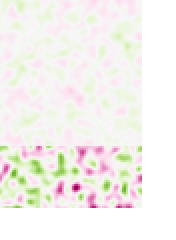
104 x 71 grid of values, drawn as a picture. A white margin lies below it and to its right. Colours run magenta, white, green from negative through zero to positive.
Lone odd cells: none. Seam: horizontal, 70% of the way down, the top part calmer. Mirror symmetry: none. Slope: none. Grain: blotchy. Histogram: heavy tails on both sides.
